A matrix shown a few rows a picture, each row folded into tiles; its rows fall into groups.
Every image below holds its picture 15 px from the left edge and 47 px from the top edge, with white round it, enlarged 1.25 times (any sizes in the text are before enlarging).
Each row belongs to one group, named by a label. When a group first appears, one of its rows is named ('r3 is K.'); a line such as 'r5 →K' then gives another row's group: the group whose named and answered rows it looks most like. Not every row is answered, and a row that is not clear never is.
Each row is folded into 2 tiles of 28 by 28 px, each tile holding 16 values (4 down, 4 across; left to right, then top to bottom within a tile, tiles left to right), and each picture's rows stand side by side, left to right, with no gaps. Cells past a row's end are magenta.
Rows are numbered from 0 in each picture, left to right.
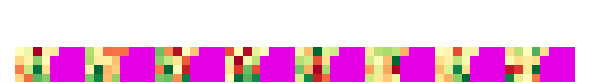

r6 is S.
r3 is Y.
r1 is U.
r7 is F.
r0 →S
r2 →U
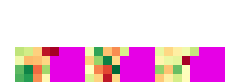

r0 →U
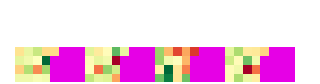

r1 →F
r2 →U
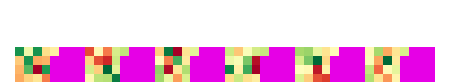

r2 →Y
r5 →Y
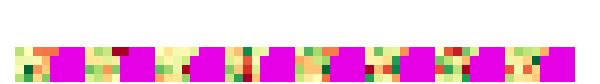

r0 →U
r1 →U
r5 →F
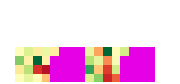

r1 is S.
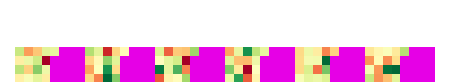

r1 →S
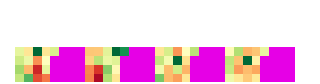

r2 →Y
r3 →Y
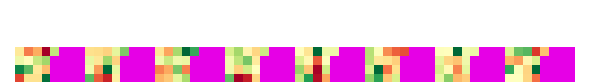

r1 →Y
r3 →Y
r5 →U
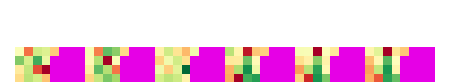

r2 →F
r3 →S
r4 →S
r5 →S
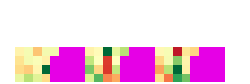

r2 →S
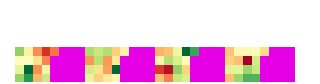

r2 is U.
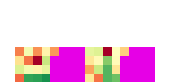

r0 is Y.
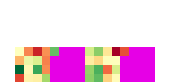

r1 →U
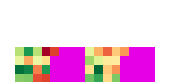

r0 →U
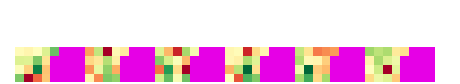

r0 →Y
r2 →U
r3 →S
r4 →U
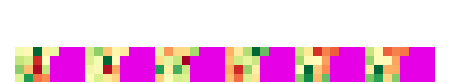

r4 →U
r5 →U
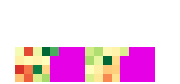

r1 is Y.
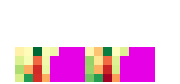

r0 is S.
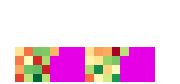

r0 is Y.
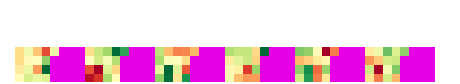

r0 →F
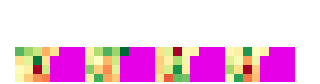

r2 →S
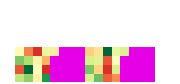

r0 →U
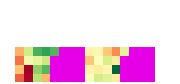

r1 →F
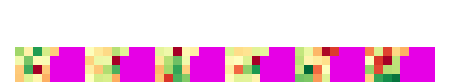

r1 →F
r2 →S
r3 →F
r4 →U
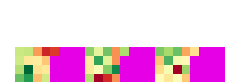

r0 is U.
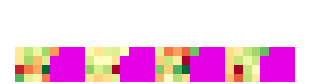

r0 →F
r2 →F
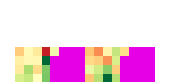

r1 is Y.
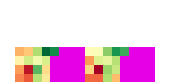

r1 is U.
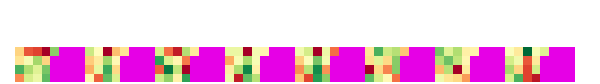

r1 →S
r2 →U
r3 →S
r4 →S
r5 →F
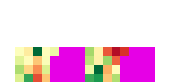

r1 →U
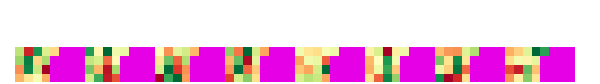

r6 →Y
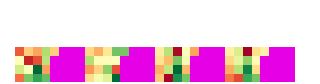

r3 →S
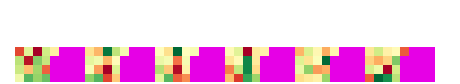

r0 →Y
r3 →S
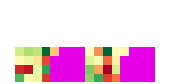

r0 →F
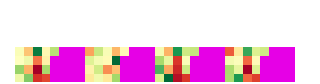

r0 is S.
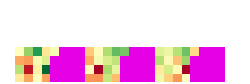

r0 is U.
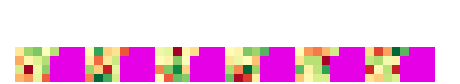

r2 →S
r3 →Y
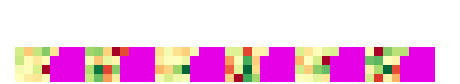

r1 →U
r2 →F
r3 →S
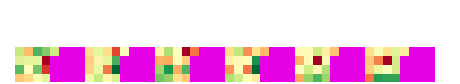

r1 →F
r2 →U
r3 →F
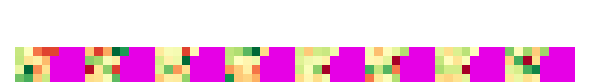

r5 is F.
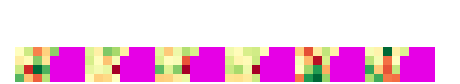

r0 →Y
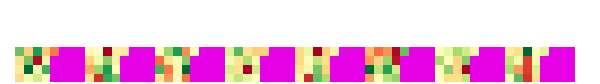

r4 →S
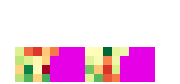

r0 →U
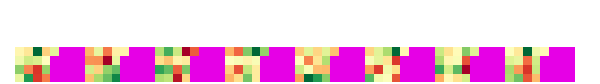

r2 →U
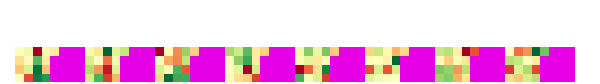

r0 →S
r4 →F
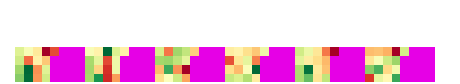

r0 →U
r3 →F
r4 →U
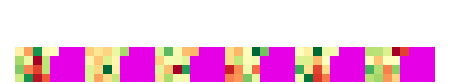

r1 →Y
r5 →U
